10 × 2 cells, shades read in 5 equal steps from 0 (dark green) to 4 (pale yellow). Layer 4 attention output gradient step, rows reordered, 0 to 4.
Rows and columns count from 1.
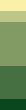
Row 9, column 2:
1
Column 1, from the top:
4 3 2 2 2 2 1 1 1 0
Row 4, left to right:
2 2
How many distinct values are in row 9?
1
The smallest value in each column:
0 0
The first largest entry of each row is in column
1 1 1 1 1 1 1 1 1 1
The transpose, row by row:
4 3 2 2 2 2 1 1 1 0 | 4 3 2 2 2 2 1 1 1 0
